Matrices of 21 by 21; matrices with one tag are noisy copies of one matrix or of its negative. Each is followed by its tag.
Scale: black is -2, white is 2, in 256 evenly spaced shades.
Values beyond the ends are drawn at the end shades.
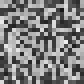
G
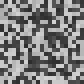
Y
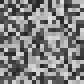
Y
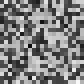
Y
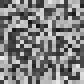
G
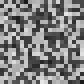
Y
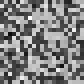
Y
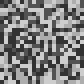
G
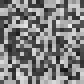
G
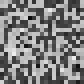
G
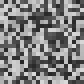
Y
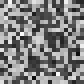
Y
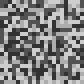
G
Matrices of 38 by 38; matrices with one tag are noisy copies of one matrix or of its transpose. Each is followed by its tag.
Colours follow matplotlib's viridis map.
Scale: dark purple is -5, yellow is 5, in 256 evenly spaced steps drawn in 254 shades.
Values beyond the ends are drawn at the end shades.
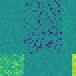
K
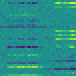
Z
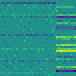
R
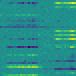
Z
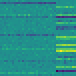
R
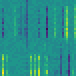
Z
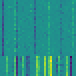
R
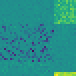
K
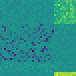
K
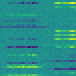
Z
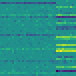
R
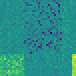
K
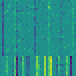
R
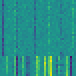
R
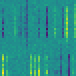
Z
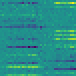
Z
